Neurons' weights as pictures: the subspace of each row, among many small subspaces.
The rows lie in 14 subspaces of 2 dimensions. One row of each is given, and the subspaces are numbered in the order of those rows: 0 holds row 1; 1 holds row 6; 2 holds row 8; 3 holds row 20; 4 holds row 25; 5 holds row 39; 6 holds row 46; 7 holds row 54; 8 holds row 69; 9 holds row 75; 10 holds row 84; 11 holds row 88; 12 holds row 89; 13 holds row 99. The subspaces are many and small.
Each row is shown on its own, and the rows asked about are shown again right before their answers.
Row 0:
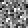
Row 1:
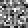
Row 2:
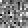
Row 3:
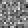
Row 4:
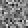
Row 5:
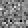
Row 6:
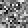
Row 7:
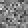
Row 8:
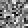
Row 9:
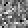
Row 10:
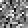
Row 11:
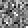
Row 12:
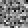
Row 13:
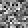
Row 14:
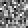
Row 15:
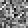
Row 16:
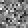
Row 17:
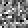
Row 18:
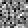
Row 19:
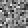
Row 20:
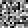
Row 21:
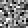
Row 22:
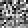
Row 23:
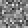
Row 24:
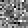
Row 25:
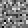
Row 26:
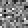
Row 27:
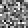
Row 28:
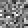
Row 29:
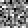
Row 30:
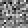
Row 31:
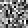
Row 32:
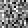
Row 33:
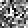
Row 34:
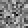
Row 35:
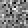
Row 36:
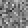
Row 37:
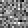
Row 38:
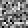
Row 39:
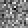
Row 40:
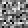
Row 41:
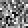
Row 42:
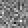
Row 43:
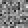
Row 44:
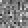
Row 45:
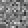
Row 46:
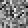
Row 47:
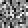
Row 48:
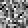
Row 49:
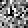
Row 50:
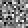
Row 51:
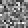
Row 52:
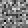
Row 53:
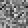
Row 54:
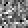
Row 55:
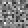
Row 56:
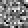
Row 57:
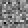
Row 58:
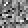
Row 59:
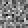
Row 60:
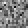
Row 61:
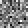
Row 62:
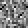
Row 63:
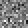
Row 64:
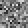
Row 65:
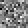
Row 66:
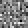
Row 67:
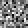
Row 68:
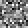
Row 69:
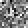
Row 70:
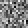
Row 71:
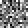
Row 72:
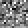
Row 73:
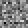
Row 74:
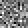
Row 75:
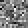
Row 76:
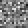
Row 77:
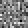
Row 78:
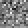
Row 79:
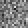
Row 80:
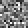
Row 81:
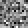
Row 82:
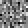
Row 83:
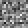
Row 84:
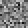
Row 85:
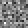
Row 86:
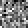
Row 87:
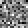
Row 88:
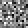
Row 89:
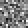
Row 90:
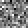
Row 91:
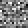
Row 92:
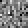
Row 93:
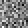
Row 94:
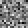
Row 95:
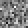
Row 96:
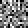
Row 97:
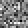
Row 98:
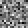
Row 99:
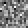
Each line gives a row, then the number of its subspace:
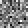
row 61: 9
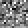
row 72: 5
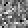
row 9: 7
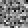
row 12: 0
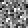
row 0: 1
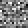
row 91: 12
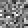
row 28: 2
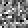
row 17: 7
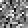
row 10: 9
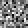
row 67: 7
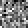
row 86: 2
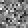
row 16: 1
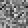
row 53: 6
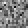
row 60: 13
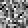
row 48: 3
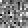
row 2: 8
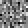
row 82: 6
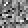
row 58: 7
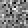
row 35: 5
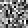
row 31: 4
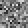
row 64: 1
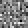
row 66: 6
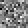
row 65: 1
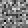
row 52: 4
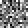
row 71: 9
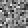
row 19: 12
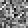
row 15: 6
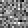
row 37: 9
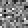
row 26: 2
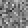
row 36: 2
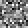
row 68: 12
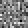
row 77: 6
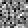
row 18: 3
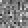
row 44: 8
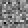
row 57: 11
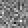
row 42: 8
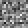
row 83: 13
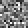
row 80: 10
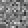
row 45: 0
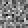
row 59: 7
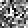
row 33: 8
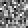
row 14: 13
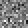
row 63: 4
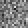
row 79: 5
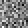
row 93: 5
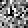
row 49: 8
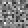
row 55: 11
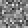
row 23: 12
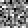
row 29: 0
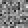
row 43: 3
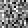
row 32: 5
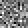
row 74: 8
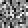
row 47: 6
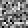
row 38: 13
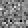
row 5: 13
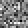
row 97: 3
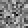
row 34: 2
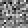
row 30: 4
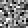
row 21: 12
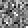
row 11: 2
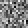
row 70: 4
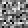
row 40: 13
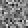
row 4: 12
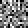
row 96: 9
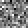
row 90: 0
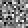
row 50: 11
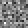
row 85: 11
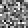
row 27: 10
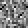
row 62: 3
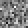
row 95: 11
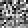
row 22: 4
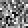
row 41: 7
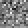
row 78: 5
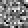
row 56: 0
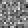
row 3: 3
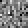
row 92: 8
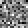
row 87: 10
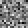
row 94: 10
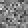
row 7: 1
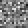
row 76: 12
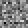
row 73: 11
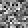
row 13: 1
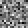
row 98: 10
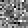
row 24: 9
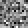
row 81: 0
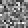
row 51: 10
